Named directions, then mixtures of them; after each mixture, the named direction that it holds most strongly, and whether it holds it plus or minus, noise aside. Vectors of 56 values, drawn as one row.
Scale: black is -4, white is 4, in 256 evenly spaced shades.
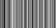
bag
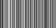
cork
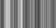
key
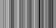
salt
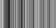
key, minus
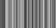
bag, plus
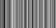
bag, plus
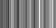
salt, minus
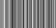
bag, minus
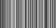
cork, plus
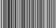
cork, minus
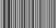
cork, minus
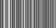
cork, plus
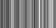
salt, minus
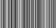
cork, minus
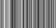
bag, minus
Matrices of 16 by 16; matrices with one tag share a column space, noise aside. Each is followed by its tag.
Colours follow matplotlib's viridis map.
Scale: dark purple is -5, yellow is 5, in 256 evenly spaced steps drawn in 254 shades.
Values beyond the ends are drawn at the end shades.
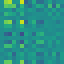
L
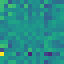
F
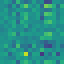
F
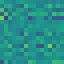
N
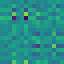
N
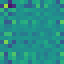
L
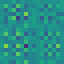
N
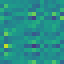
N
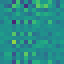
L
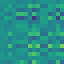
N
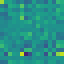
F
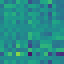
F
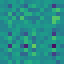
N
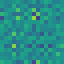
N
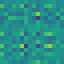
N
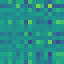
L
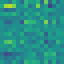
L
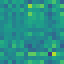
F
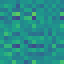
N
